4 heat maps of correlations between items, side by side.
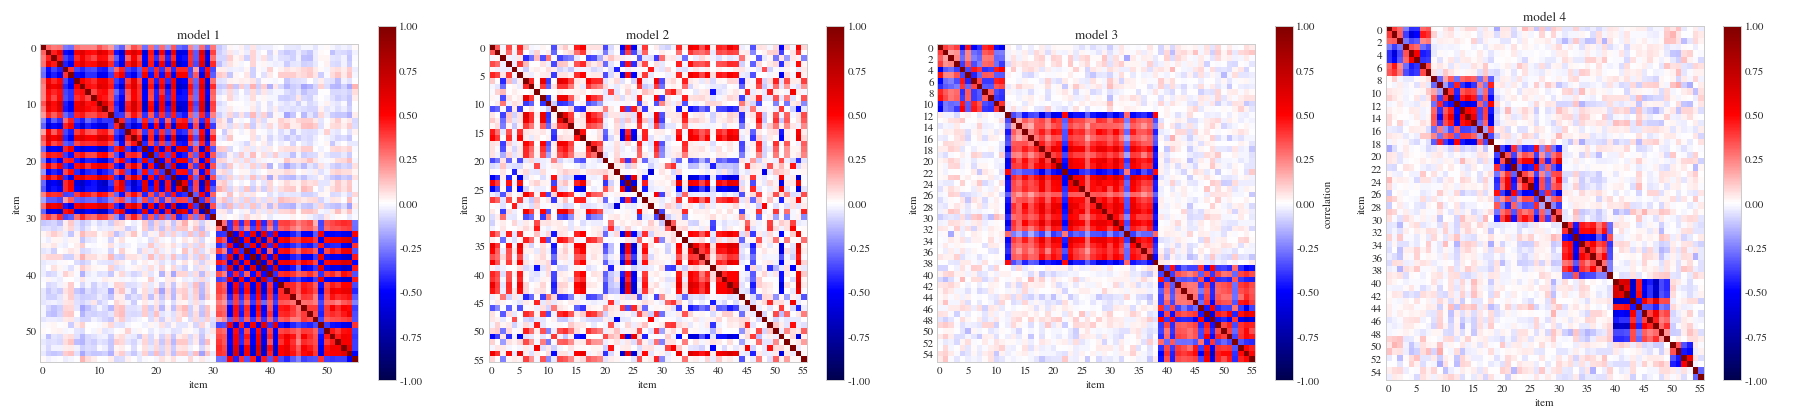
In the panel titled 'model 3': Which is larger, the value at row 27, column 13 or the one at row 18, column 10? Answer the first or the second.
the first
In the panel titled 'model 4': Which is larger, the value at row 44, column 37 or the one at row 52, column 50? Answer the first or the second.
the first
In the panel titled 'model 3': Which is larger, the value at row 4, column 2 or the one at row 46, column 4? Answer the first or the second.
the second
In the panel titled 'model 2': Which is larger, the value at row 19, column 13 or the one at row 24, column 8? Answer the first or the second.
the first
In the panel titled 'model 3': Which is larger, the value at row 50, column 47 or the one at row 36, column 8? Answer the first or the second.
the first
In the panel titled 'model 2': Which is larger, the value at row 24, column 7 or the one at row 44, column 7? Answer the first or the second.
the first
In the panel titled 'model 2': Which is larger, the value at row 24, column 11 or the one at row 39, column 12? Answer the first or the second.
the second
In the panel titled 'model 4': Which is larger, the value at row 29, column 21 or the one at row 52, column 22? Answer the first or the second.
the first
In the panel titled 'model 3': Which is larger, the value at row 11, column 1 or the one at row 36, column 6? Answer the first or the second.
the second
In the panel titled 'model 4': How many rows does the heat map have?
56
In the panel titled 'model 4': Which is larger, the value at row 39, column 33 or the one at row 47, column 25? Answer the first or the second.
the first
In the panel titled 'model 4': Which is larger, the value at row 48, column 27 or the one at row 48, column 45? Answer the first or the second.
the second
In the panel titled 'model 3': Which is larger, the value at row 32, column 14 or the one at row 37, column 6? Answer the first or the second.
the first
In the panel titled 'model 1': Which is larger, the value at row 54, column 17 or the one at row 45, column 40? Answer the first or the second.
the second
